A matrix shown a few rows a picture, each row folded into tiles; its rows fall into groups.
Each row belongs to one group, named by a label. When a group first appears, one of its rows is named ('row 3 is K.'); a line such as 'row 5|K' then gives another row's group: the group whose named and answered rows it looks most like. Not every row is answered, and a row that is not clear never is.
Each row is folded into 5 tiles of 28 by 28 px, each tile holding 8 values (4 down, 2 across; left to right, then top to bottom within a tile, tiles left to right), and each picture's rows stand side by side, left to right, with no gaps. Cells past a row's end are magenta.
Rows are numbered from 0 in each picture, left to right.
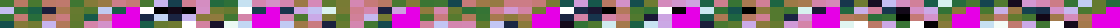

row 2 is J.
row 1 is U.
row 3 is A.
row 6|A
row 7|A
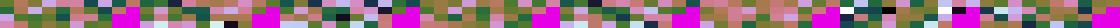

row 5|J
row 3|A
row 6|U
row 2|A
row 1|A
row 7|J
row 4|A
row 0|A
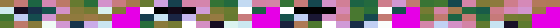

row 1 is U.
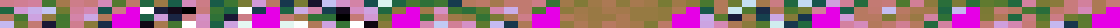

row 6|J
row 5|A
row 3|A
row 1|U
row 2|A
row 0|J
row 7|A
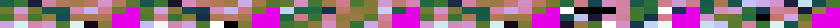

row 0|A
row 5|A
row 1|A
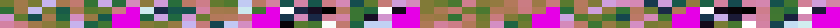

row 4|A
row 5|U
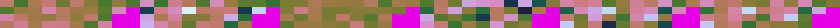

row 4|J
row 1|J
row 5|J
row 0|J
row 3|A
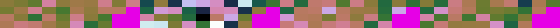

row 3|J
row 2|J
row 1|A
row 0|A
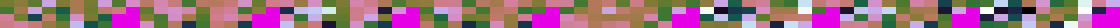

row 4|J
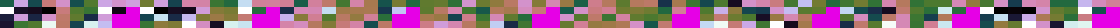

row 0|U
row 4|J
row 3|A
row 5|A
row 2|J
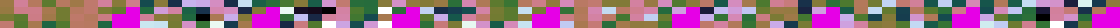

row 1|A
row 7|A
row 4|J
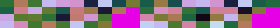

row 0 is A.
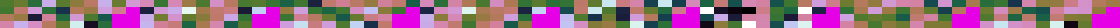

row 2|A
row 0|A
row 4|A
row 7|A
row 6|A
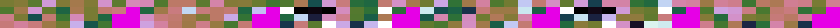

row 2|U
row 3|U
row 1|J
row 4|U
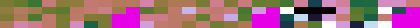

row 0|A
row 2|U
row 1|J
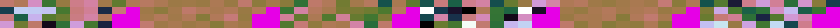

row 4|J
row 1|J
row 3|U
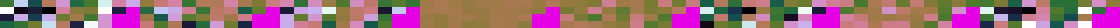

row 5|U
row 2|J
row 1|J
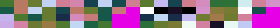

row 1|U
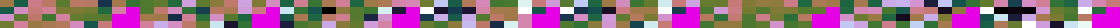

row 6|A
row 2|U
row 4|U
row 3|U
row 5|J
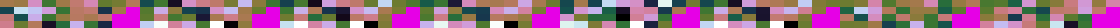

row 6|J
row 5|A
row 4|A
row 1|A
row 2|A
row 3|A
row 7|A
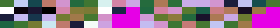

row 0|U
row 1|A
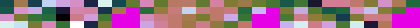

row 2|A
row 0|A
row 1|J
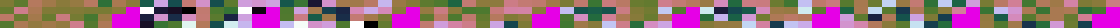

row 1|U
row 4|U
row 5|U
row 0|J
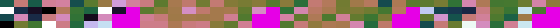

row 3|U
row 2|J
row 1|J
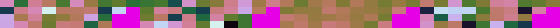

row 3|J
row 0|J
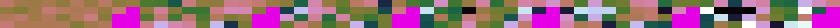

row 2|J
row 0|J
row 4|J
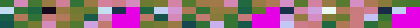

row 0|U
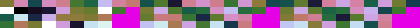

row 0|U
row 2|A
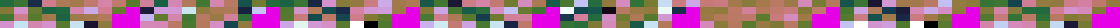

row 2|A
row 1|J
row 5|J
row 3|A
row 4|U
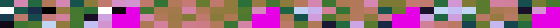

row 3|J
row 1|J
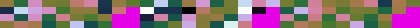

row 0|J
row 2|J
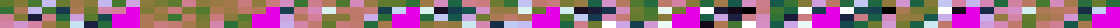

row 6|U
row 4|U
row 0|A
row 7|J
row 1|A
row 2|J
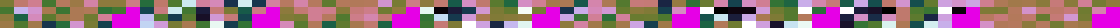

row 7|J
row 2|J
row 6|U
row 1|A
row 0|J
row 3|U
